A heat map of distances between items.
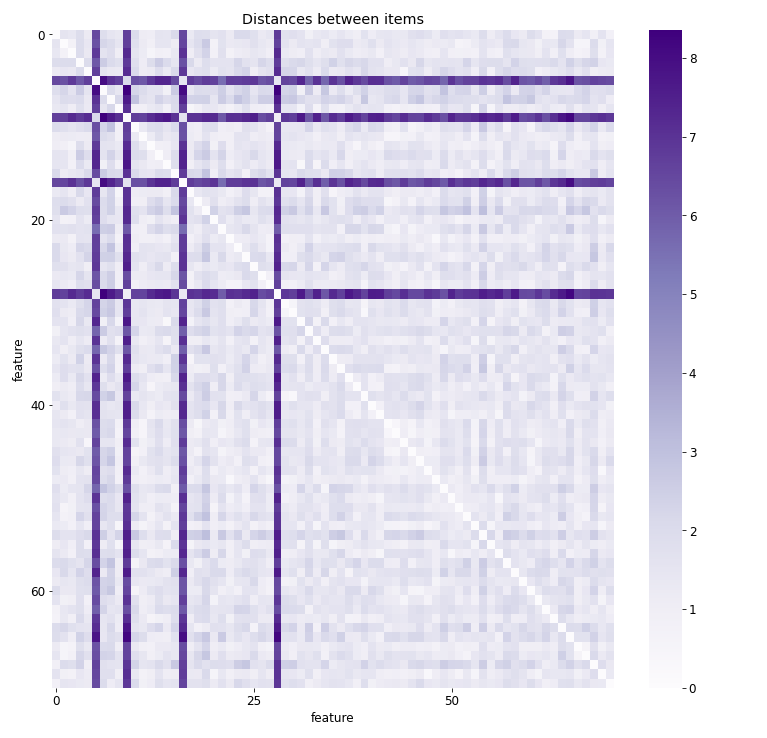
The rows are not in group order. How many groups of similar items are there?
2
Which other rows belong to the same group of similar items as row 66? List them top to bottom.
0, 1, 2, 3, 4, 6, 7, 8, 10, 11, 12, 13, 14, 15, 17, 18, 19, 20, 21, 22, 23, 24, 25, 26, 27, 29, 30, 31, 32, 33, 34, 35, 36, 37, 38, 39, 40, 41, 42, 43, 44, 45, 46, 47, 48, 49, 50, 51, 52, 53, 54, 55, 56, 57, 58, 59, 60, 61, 62, 63, 64, 65, 67, 68, 69, 70
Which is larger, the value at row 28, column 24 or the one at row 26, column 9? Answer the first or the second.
the first
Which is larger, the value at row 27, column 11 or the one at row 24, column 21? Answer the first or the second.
the second
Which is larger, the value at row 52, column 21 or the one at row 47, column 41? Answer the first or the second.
the first
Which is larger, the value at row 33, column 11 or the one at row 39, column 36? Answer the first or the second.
the second
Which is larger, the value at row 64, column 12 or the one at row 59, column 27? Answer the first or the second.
the first
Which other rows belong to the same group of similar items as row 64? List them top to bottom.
0, 1, 2, 3, 4, 6, 7, 8, 10, 11, 12, 13, 14, 15, 17, 18, 19, 20, 21, 22, 23, 24, 25, 26, 27, 29, 30, 31, 32, 33, 34, 35, 36, 37, 38, 39, 40, 41, 42, 43, 44, 45, 46, 47, 48, 49, 50, 51, 52, 53, 54, 55, 56, 57, 58, 59, 60, 61, 62, 63, 65, 66, 67, 68, 69, 70
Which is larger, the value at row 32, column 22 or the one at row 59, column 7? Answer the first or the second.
the second
